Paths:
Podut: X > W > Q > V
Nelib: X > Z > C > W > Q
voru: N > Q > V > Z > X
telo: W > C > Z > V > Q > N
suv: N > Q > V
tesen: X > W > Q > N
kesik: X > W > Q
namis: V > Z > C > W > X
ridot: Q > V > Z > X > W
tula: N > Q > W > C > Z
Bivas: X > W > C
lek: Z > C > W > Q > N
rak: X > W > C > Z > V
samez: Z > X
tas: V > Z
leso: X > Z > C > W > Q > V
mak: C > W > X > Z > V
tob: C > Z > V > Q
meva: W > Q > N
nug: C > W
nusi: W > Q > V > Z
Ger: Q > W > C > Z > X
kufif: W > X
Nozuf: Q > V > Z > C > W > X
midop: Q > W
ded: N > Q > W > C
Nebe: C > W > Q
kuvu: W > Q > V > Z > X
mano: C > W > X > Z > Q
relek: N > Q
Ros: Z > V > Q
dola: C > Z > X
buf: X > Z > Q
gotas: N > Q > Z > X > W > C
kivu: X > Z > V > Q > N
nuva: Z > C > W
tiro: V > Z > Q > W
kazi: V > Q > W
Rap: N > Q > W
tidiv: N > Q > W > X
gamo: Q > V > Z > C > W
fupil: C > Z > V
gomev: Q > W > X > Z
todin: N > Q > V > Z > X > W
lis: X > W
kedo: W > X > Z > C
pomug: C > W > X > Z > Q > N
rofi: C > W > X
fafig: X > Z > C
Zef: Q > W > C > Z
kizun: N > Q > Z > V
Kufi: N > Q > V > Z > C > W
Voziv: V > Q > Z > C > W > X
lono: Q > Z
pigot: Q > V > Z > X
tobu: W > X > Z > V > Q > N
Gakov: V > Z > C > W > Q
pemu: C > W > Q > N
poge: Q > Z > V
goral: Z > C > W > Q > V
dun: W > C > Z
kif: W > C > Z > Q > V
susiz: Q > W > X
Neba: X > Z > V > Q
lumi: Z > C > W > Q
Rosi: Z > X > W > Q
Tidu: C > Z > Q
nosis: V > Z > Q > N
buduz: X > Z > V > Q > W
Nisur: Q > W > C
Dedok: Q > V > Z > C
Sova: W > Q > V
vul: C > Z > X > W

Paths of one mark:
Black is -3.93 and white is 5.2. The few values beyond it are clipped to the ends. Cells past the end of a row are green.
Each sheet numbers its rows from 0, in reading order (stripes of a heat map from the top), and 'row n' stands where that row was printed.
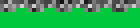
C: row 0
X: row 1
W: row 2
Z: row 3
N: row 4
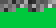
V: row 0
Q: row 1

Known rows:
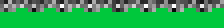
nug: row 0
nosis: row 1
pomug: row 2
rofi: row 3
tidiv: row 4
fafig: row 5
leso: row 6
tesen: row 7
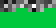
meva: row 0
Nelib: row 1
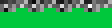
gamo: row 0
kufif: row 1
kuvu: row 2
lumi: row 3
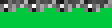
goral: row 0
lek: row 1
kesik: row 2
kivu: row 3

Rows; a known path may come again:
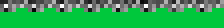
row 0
lek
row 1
Nozuf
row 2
mano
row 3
Podut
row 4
namis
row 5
Rosi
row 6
nug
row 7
tob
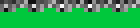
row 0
nosis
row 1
gomev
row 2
mak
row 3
kedo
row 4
telo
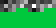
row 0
midop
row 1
gotas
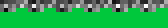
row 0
Dedok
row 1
tesen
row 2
suv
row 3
Gakov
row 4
buf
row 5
nuva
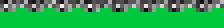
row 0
dun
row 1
nusi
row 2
Bivas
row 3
buduz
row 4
kizun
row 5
Kufi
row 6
tidiv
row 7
meva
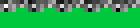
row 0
vul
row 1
lono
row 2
kuvu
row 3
ridot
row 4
Voziv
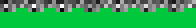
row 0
kesik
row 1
fafig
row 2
leso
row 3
kazi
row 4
rofi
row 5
fupil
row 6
Nisur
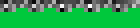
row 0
lis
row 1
kufif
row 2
kivu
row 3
Nelib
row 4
poge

